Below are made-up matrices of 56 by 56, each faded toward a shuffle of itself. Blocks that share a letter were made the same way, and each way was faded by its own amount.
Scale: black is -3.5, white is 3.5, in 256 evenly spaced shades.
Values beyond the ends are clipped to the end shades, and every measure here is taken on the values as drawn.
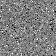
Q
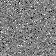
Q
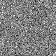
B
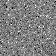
Q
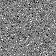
Q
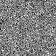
B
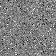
Q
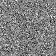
B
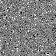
Q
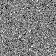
B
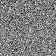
B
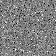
Q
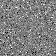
Q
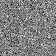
B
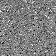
Q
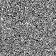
B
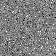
Q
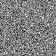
B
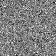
B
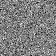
B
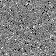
Q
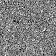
B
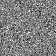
B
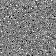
Q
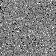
Q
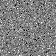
Q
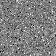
Q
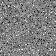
Q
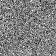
B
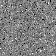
Q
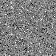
Q
